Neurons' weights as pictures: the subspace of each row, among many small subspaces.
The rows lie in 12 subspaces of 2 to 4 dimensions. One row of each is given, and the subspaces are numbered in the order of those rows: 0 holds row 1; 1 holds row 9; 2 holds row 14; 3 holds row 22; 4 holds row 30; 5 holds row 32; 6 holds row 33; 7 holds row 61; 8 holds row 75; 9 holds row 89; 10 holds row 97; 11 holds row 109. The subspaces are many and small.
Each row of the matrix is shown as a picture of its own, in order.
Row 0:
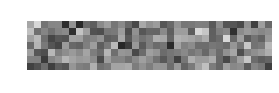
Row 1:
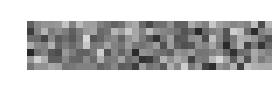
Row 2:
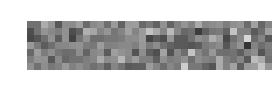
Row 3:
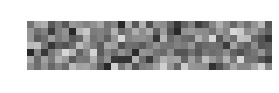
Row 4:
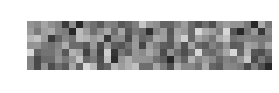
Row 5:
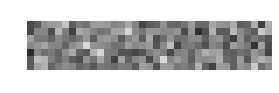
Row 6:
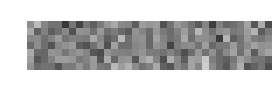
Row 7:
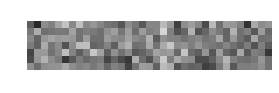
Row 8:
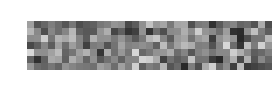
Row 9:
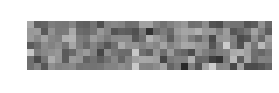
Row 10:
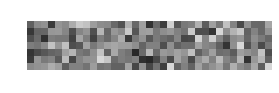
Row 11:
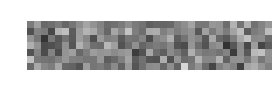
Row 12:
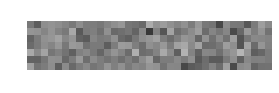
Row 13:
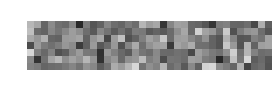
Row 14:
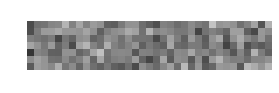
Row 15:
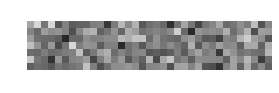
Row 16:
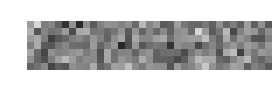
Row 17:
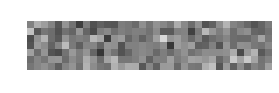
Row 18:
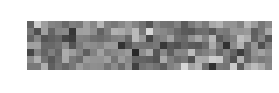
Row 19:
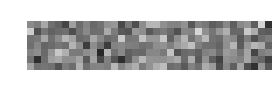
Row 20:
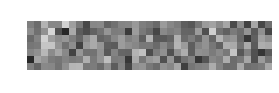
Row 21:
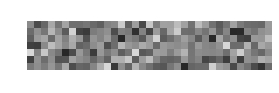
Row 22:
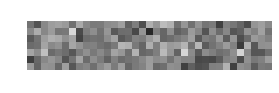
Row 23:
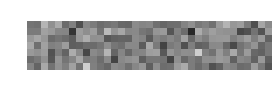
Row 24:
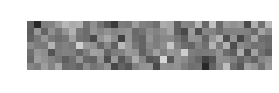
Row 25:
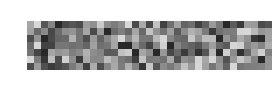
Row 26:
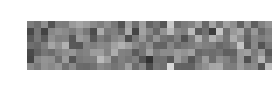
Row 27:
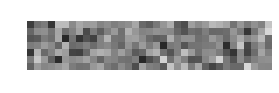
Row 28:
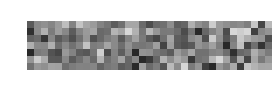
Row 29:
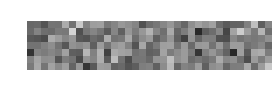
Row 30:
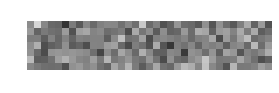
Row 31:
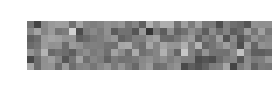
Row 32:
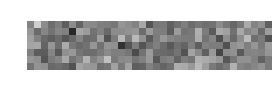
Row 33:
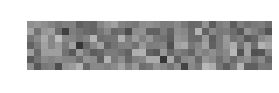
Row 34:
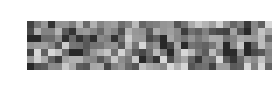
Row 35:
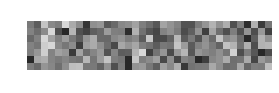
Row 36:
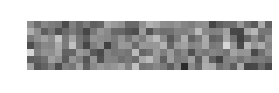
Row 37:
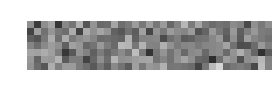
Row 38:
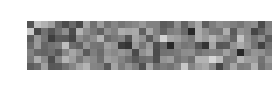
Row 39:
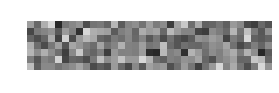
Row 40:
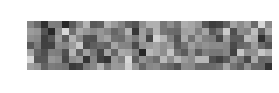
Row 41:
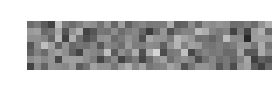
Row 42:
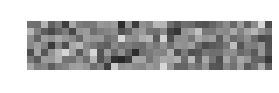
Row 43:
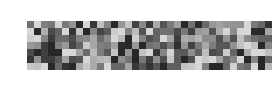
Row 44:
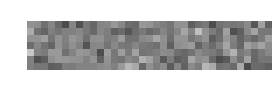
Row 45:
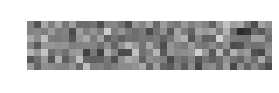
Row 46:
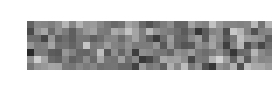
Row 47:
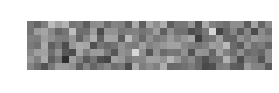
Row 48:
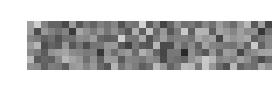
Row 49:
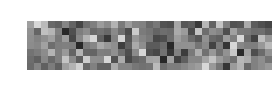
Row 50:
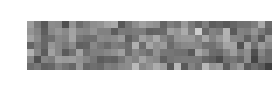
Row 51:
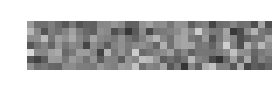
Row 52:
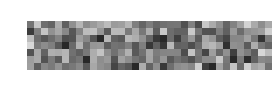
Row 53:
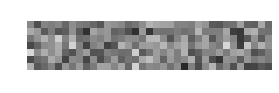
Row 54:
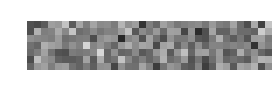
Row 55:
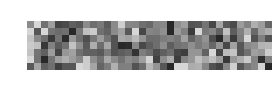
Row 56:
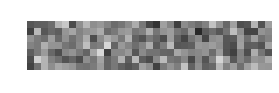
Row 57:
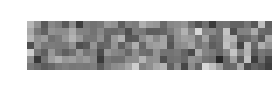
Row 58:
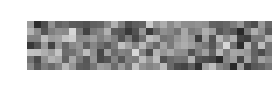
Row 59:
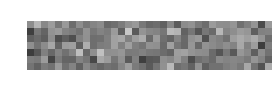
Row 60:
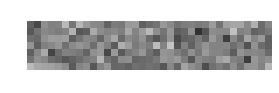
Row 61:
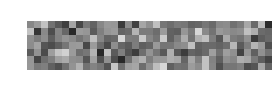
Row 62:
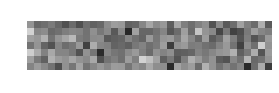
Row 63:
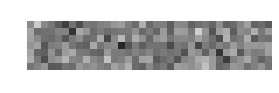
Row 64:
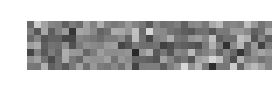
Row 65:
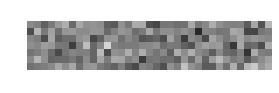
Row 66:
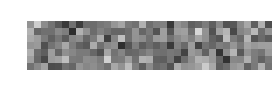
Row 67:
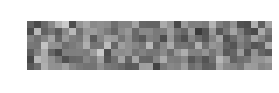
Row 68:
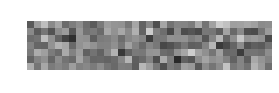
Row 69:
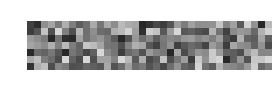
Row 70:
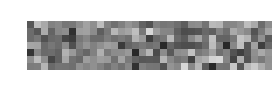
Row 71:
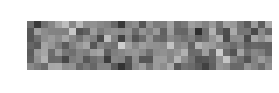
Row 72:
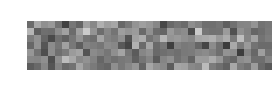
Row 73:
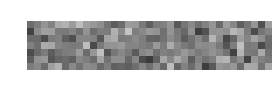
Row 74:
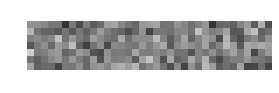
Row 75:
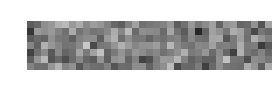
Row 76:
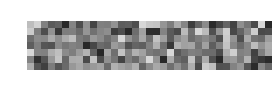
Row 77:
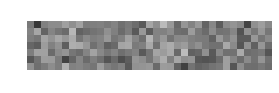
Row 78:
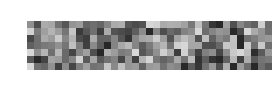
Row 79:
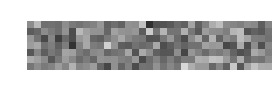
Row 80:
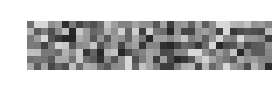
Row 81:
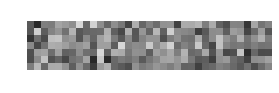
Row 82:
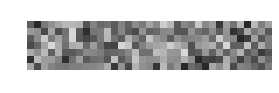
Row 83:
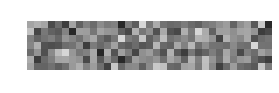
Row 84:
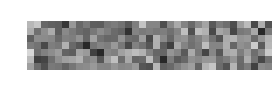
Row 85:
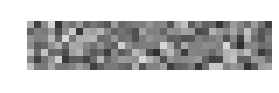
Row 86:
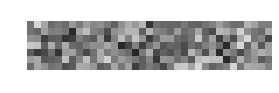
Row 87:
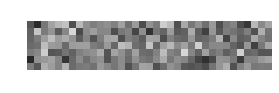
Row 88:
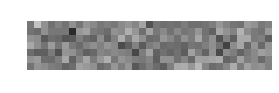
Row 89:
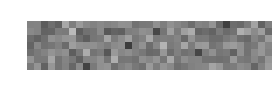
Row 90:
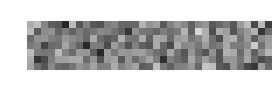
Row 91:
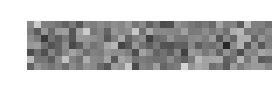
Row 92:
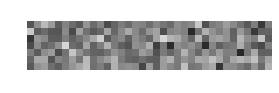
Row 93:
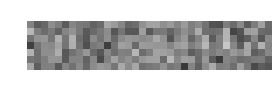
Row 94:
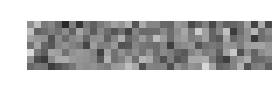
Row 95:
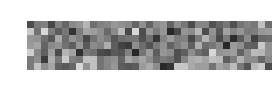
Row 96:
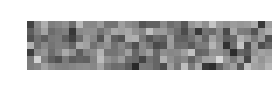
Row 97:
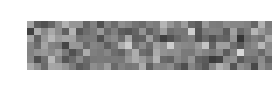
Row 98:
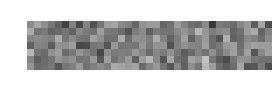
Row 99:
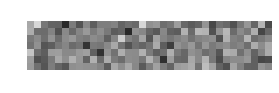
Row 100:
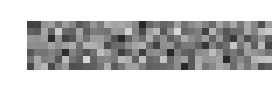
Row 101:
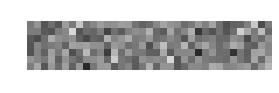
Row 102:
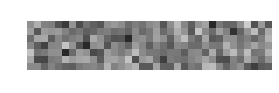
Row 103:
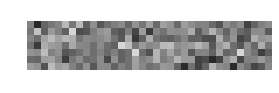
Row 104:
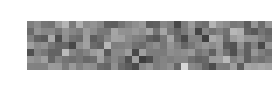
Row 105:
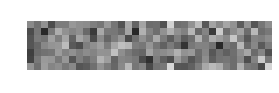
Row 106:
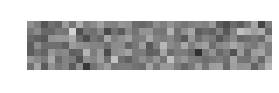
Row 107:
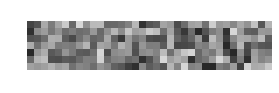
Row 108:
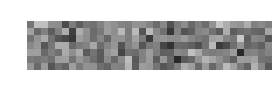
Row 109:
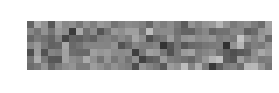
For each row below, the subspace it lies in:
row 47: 8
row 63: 5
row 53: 2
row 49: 6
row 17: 10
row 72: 10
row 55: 8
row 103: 1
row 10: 8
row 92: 10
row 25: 9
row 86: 5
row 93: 6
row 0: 11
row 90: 7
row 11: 6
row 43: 11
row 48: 7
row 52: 10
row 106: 9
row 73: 8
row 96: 10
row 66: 5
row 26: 8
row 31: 3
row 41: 11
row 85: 11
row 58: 5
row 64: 1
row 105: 8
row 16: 1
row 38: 10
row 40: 6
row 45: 9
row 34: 11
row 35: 6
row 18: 1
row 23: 9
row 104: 4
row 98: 2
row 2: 11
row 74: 2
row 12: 3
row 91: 2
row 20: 6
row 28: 0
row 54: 7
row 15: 8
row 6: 2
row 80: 9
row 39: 11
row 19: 7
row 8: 0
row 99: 4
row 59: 8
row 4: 9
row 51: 0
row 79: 7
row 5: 7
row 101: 9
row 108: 9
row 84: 7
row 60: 11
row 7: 4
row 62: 8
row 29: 9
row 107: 1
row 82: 6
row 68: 9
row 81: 10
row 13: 10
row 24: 6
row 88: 5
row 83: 7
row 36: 2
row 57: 10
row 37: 11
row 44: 0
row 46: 0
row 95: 8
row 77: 4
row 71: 5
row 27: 11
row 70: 1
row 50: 10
